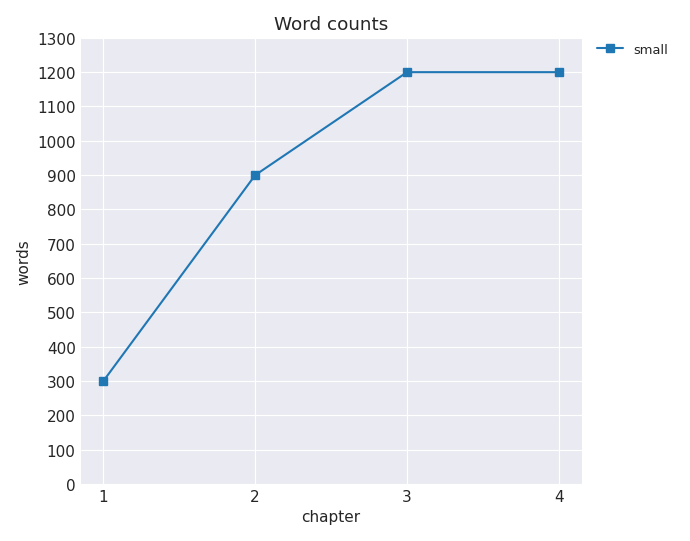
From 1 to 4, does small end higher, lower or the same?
higher
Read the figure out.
Title: Word counts
x-axis: chapter, ticks 1 2 3 4
y-axis: words, ticks 0 100 200 300 400 500 600 700 800 900 1000 1100 1200 1300
Legend: small
Values:
small: 300 900 1200 1200
